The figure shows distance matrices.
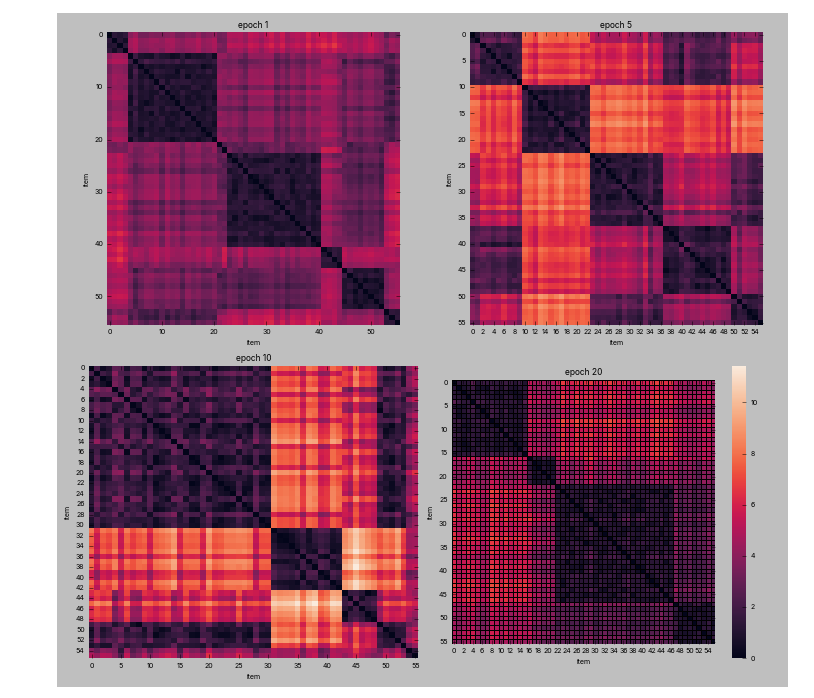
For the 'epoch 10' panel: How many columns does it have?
56
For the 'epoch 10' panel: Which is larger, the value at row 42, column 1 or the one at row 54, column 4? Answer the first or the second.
the first
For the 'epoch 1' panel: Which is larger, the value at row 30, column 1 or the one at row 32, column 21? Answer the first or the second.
the first
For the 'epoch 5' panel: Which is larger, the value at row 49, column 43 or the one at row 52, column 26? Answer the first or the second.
the second
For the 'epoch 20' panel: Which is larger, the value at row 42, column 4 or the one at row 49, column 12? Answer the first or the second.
the first
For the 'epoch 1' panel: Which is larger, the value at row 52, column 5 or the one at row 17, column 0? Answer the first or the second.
the second
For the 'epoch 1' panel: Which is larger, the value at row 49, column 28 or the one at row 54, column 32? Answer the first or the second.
the second
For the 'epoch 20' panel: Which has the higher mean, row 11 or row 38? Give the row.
11
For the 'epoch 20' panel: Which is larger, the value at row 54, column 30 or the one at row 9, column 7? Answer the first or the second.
the first
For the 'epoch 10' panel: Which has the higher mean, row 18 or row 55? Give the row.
55
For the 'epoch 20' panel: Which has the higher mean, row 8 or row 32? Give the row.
8
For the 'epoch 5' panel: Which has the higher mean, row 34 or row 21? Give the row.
21
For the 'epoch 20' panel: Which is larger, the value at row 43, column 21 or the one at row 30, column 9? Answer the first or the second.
the second
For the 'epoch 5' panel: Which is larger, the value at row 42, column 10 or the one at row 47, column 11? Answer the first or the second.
the first
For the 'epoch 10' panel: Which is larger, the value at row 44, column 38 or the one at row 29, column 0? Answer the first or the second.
the first
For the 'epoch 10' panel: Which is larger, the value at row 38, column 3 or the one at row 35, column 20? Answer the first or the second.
the second
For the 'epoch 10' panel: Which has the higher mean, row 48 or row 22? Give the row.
48
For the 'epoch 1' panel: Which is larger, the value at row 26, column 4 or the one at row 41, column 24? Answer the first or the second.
the second
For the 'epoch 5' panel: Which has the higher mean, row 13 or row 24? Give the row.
13
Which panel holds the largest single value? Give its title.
epoch 10
